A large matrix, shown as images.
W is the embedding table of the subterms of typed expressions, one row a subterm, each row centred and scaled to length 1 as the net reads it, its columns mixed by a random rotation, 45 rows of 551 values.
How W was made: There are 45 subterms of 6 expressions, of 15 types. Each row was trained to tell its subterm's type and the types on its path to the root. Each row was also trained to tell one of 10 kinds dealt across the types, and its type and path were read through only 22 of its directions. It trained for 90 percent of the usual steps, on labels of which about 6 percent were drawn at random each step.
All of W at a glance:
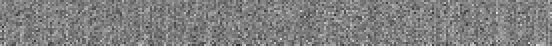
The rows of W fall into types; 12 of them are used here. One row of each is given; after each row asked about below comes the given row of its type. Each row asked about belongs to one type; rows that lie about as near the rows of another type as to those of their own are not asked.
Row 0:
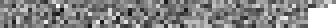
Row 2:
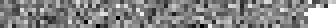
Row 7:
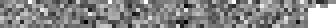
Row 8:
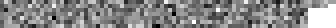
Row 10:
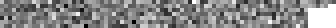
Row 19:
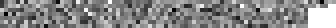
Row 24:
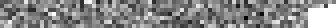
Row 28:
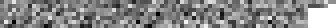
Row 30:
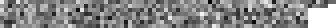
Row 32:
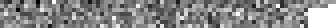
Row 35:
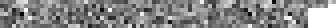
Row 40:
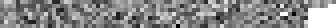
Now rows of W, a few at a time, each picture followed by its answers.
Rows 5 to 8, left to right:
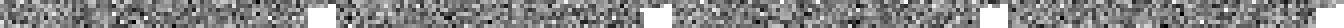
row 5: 0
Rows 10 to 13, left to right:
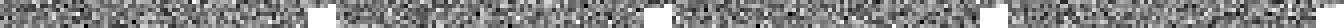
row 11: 28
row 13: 40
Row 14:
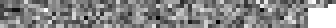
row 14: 35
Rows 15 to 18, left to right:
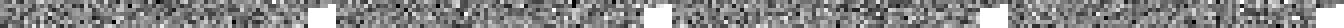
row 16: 10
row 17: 32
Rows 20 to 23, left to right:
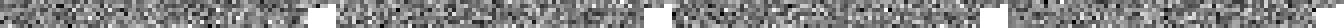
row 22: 28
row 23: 32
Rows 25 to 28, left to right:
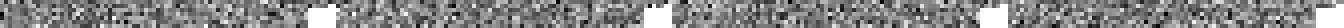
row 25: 28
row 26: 32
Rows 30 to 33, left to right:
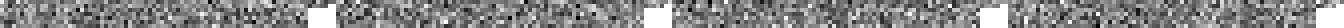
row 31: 0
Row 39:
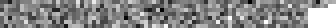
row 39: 10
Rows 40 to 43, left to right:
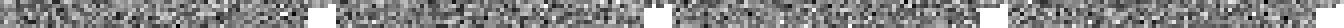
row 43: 0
